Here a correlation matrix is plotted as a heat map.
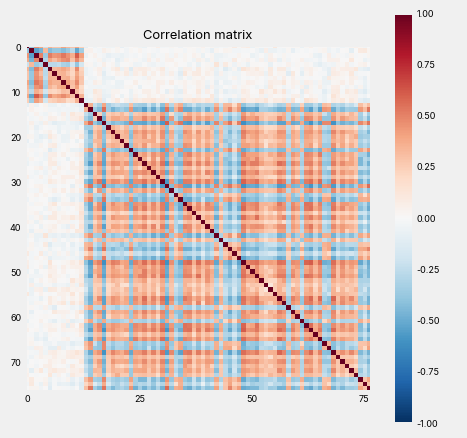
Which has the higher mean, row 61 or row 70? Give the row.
70
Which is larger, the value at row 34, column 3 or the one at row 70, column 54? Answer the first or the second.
the second
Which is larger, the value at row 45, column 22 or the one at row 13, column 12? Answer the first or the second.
the second
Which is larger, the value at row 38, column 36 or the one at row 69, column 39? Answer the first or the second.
the first
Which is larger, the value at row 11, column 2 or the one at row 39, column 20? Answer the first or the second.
the first
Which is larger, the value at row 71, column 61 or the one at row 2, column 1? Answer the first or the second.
the first
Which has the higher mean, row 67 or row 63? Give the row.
63
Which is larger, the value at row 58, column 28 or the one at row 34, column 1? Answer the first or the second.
the second
